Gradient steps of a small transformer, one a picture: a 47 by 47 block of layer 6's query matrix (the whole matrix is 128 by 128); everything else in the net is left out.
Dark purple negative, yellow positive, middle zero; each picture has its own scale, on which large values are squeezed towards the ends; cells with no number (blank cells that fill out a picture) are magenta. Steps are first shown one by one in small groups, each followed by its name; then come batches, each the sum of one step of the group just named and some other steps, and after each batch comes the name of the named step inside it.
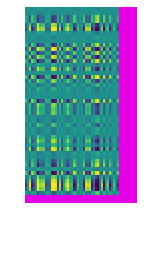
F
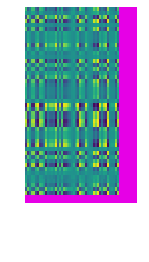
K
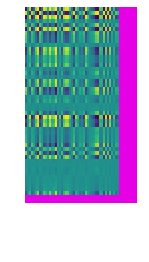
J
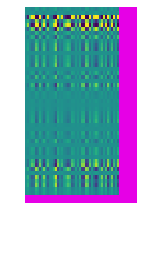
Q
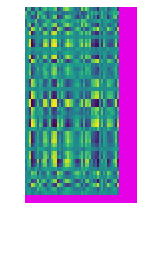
F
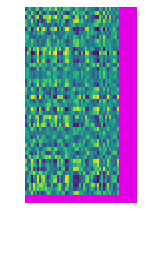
J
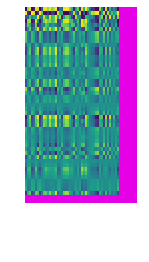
J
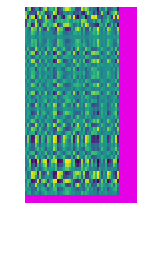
Q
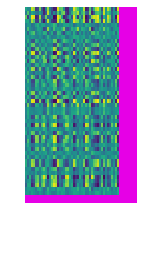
F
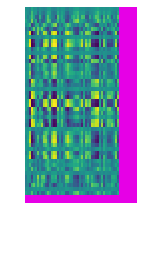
Q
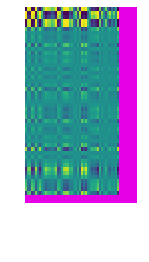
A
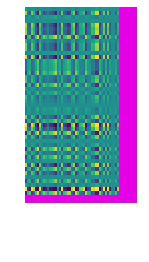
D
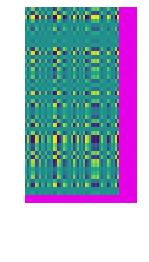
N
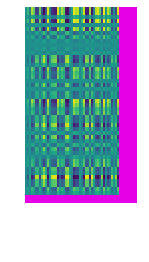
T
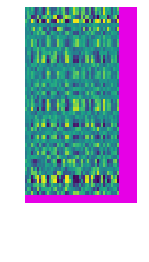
T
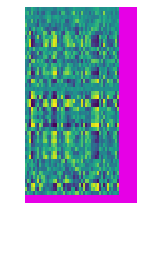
D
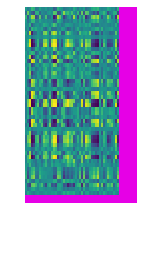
N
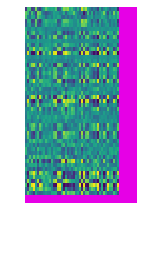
A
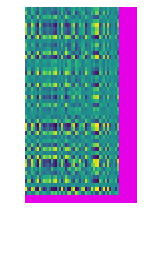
D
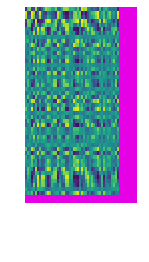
A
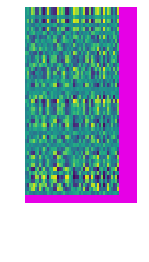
T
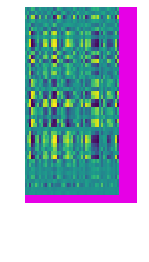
N
